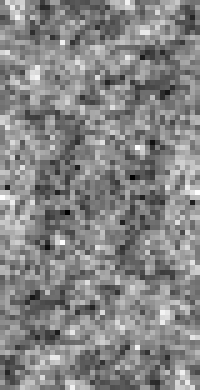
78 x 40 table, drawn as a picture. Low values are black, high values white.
Histogram: bell-shaped. Odd rows or columns: none. Slope: none. Stripes: none. Symmetry: a half turn. Average level on the scale: 50%. Seam: none.
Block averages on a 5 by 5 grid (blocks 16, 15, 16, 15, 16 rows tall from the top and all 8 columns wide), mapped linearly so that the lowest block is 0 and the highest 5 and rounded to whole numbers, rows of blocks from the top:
42232 / 42322 / 50205 / 22324 / 23224
